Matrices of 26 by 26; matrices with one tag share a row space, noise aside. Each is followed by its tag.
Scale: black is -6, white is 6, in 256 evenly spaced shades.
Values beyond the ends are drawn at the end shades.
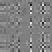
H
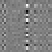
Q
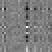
Q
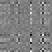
H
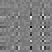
H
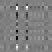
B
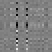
B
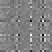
H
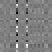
B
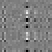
Q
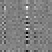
Q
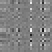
H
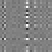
Q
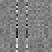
B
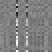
B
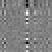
Q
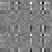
H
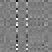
B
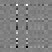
B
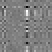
Q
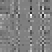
H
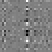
Q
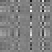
H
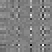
H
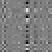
Q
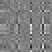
H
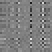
H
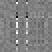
B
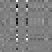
B
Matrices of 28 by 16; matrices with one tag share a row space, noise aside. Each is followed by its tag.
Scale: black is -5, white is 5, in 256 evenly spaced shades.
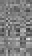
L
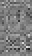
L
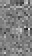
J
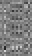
J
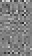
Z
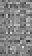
L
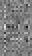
J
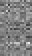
L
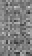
L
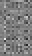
J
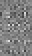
Z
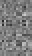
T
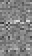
L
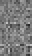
L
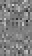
J
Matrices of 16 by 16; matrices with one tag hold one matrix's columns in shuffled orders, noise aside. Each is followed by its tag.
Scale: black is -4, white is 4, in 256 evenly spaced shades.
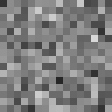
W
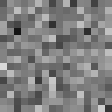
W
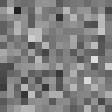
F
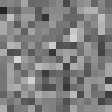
F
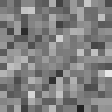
W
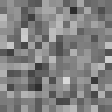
F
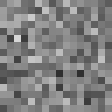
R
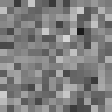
W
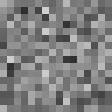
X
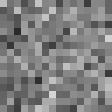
W
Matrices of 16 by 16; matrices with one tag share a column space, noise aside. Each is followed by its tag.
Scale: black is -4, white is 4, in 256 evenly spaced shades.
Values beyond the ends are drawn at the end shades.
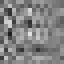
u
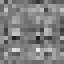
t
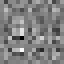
t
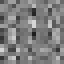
u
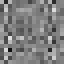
t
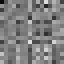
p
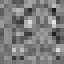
u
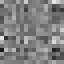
t
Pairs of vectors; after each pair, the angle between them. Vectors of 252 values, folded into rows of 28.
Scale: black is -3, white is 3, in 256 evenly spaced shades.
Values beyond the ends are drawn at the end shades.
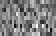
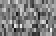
nearly opposite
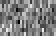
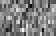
nearly opposite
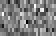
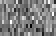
orthogonal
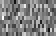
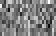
orthogonal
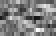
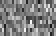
partly aligned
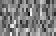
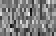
nearly opposite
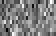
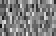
partly aligned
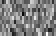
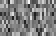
partly opposed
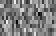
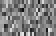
partly opposed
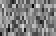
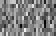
partly opposed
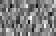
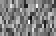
nearly opposite
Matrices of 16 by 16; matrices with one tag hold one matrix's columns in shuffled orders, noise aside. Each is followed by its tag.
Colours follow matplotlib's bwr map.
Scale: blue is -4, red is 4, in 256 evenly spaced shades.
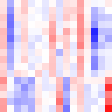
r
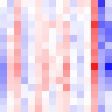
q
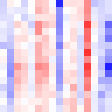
q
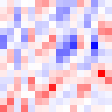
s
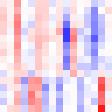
r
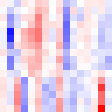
r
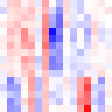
r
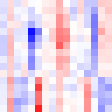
r
